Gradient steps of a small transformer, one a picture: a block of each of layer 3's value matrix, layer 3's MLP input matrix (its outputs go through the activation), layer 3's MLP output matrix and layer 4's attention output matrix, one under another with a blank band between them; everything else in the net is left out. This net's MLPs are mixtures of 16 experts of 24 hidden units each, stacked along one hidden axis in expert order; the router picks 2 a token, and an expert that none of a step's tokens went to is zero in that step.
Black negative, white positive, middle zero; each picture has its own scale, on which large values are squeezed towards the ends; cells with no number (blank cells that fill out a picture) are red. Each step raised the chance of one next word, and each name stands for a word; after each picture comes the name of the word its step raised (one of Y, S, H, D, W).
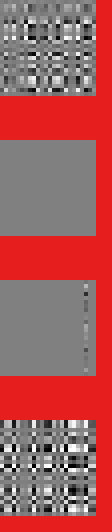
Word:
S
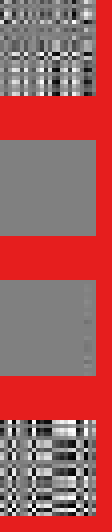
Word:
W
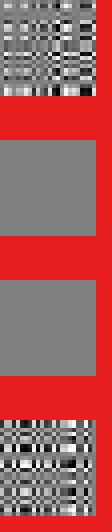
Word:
S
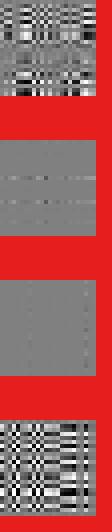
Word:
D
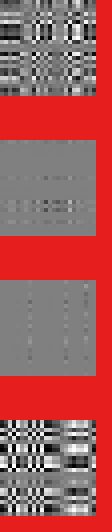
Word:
S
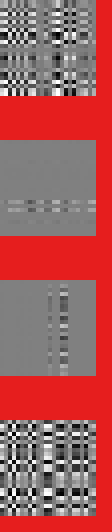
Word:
D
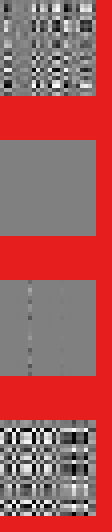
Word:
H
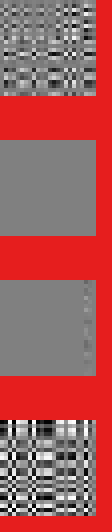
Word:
W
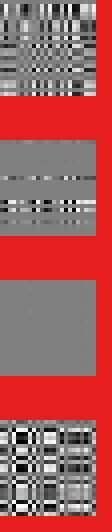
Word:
H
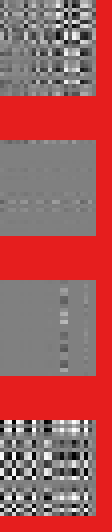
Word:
W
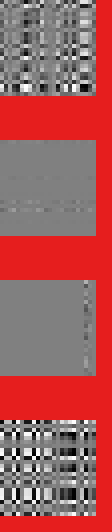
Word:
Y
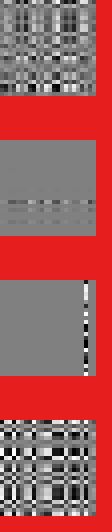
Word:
Y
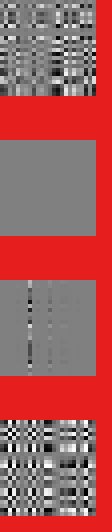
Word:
S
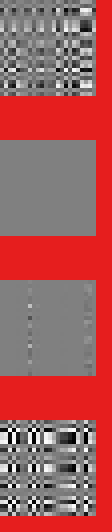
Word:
H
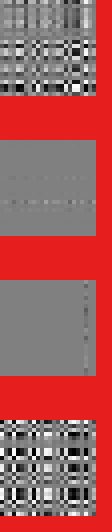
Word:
Y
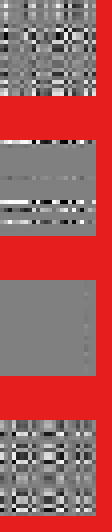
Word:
D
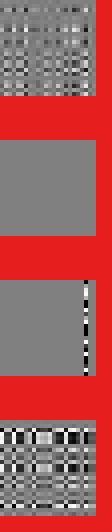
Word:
H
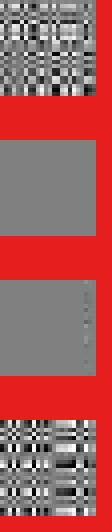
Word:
S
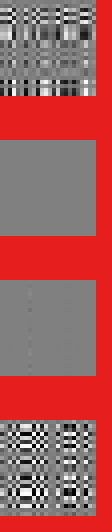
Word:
D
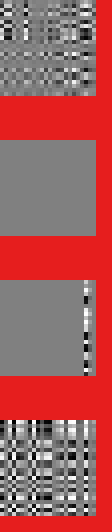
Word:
W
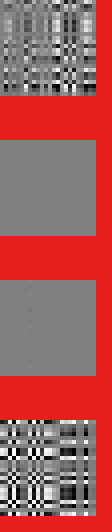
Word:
Y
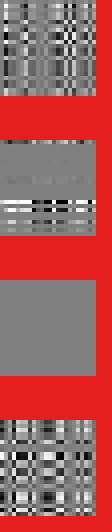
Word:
W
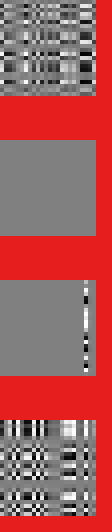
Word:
W
